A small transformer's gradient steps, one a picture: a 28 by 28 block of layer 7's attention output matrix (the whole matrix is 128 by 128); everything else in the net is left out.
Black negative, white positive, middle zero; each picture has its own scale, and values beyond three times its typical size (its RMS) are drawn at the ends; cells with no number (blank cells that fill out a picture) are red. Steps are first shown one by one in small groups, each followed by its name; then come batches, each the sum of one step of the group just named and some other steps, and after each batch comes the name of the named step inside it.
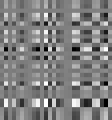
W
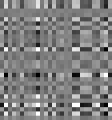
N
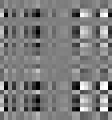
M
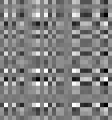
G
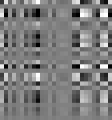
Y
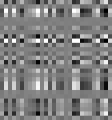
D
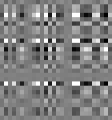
D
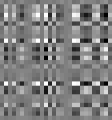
D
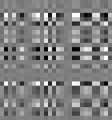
G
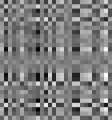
M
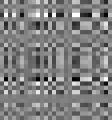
G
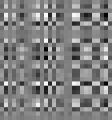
N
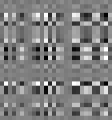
D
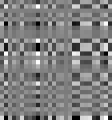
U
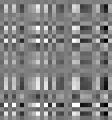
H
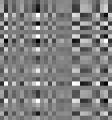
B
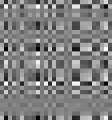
U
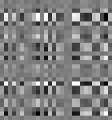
B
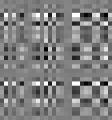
B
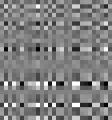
H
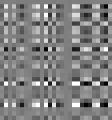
H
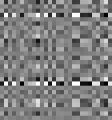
B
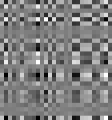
U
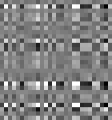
H
